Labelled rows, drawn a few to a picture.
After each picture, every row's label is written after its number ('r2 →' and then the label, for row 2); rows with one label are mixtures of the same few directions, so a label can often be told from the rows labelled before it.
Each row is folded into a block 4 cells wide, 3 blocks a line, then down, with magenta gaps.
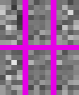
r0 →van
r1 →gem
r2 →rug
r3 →rug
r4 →gem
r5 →gem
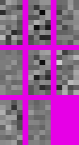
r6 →gem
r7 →rug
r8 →van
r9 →rug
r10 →rug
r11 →gem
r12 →van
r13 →gem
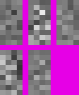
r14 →rug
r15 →rug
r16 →van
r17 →van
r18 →rug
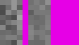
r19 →van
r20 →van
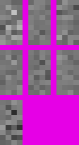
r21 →rug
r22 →gem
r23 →gem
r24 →rug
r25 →rug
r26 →van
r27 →rug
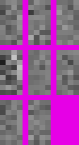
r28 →van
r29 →gem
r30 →van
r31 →van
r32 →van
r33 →rug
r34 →van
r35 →gem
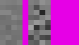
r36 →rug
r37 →rug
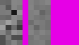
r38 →rug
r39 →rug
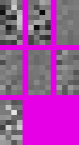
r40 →van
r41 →rug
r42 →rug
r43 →gem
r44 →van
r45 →gem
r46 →rug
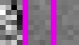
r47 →van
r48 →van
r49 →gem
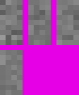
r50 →gem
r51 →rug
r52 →van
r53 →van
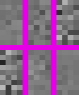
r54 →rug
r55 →rug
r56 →gem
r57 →gem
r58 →van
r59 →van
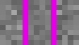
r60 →rug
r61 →van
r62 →gem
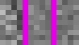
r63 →van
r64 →van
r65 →gem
